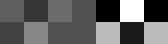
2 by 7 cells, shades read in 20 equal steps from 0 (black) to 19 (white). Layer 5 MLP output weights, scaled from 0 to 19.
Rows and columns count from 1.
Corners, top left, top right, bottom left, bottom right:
7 0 5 14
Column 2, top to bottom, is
4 10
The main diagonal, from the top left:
7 10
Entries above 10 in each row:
1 2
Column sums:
12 14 14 12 14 21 14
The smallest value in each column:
5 4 6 6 0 2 0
